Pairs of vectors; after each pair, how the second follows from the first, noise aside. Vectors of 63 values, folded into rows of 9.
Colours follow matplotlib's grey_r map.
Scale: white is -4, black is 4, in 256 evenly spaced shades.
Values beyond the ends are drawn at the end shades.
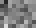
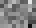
reversed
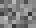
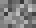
reversed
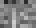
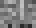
reversed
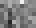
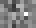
wrapped around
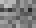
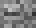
wrapped around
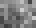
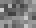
wrapped around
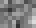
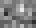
wrapped around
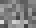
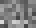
copied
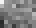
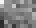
copied
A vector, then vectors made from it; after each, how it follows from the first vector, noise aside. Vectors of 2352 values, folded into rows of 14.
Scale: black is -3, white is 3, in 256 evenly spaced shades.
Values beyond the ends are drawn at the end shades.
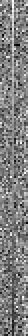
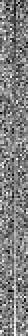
reversed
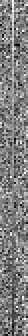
copied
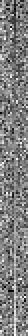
reversed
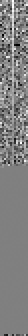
partly zeroed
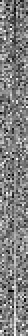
reversed
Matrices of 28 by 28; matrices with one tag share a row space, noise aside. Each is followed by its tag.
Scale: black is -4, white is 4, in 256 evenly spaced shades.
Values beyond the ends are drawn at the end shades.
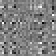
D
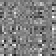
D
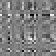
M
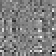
D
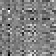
M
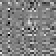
M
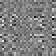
D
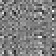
D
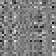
D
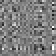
D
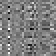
M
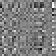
D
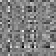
M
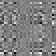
D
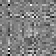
M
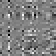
M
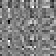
M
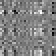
D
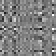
D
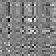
M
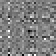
M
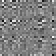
D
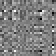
D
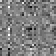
M
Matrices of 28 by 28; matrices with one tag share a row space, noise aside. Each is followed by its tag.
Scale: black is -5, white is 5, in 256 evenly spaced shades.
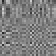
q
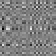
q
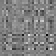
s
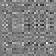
s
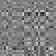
s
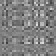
s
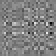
s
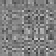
s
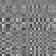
q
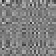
q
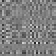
q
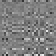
s
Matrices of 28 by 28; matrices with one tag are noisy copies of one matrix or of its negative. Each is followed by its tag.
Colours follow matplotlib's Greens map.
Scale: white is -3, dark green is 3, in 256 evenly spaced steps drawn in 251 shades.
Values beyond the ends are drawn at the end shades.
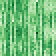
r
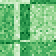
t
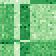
t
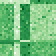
t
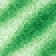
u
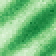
u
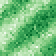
u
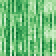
r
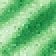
u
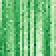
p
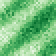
u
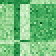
t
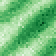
u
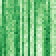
p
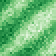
u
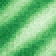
u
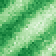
u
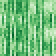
r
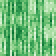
r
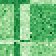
t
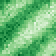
u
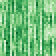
r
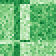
t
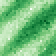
u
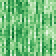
r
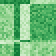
t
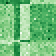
t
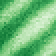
u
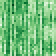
r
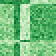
t
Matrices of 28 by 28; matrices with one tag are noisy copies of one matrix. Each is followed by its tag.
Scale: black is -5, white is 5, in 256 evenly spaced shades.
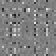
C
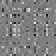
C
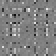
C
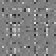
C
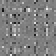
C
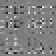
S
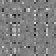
C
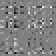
S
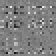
S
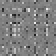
C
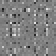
C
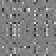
C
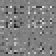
S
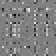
C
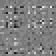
S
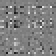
S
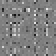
C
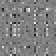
C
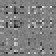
S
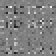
S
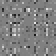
C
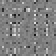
C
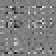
S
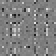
C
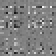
S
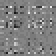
S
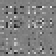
S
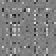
C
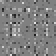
C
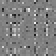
C
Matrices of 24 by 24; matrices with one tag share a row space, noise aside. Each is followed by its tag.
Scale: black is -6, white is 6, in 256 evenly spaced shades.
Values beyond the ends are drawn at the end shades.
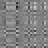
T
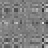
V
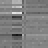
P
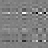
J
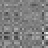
V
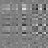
J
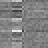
P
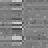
P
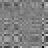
V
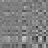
J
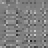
T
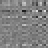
J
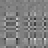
T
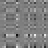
T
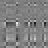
T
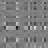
T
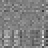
V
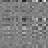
J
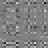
T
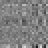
J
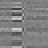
P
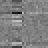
P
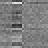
P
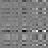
J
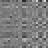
J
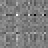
T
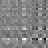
J
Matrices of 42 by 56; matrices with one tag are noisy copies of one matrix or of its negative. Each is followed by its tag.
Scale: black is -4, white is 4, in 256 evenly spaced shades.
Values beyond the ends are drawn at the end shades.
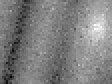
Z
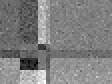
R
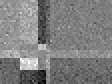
R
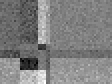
R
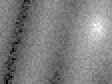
Z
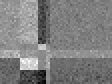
R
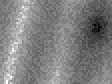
Z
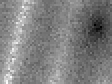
Z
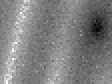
Z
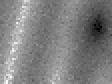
Z
